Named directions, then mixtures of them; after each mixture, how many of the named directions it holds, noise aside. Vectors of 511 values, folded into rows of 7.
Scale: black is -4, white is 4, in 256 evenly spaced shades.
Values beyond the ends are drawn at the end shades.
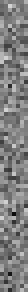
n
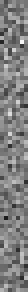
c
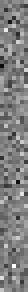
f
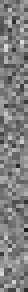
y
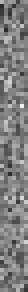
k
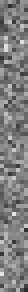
three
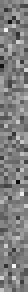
one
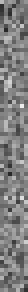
one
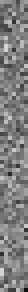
two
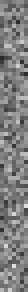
two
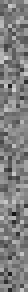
one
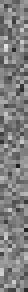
one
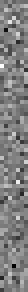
one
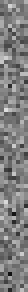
one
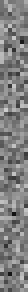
two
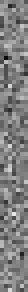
two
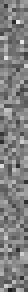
three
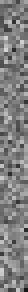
two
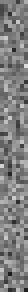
three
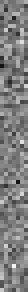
two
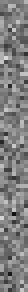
one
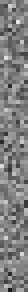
three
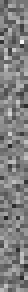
one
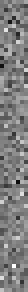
one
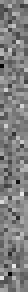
three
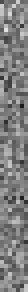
one
